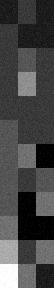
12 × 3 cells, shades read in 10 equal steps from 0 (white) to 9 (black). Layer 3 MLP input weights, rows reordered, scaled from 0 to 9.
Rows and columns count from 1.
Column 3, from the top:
8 8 7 7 7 7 9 6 5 9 5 8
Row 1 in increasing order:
7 8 8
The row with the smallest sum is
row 12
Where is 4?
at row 4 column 2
